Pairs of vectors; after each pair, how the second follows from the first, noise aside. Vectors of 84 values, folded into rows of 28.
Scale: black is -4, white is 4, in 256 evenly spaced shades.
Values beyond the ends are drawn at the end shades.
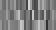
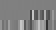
partly zeroed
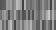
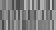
shuffled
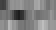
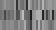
shuffled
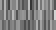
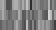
shuffled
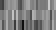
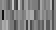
shuffled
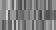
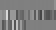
partly zeroed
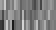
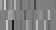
partly zeroed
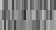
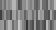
shuffled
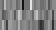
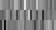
shuffled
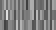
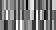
scaled up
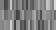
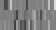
partly zeroed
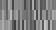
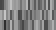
shuffled
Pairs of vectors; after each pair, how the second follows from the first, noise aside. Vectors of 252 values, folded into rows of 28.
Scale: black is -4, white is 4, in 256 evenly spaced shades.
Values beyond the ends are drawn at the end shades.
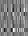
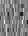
shuffled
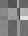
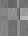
shrunk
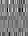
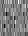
shuffled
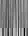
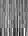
negated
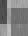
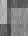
negated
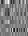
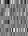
negated
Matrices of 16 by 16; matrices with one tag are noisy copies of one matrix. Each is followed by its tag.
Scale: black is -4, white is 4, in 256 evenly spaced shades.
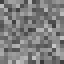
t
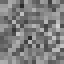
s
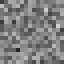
t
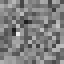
s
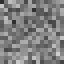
t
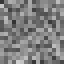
t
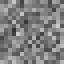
s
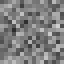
s
